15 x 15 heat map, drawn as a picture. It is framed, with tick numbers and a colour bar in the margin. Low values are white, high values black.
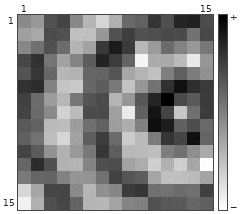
Ninth with the highest average: middle right. Grain: blotchy. Rings: centred on the middle right. Odd rows or columns: none.
